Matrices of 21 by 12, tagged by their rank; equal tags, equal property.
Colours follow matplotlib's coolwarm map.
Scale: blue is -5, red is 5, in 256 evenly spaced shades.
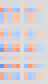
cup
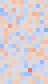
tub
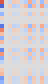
cup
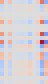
cup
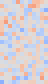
tub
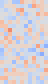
tub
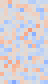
tub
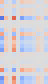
cup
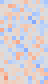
tub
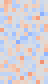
tub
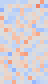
tub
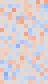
tub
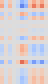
cup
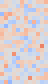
tub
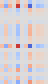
cup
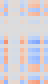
cup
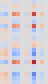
cup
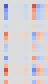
cup
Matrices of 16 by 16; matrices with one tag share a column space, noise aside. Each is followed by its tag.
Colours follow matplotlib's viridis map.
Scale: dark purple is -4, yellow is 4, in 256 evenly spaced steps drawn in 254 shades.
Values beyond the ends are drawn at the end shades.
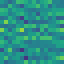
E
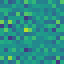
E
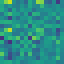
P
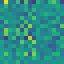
P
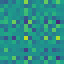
E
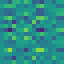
E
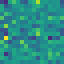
P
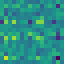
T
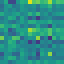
P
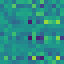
T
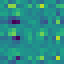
T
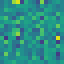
P
